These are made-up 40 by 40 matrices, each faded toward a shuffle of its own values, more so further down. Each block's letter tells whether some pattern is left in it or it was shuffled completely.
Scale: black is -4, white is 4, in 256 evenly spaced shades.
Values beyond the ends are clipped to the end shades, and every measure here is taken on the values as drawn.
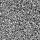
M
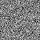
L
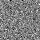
M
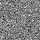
M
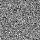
M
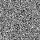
M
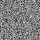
L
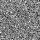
M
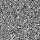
L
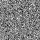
M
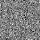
L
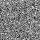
M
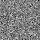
M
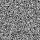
M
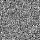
L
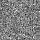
L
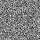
M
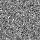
M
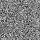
L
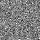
L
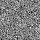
M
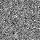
L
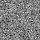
M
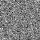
M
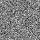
L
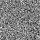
M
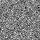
M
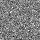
M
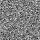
L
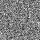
M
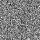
L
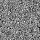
L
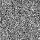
L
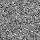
M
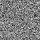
L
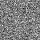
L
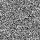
M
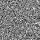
L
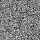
M
